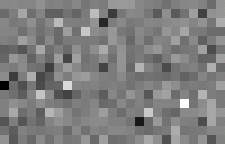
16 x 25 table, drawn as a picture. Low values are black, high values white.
A few values lie far out on both sides of the bulk. There are no regular stripes. Overall the values sit about 50% of the way up the scale. No single row or column stands out from its neighbours. Neither half mirrors the other. The middle left is the roughest part. The middle left is the ninth with the lowest average. No overall slope runs across the table.
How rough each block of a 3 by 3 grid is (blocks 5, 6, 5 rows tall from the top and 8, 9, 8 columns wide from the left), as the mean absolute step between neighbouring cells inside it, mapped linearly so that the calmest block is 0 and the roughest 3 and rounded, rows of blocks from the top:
011
301
001
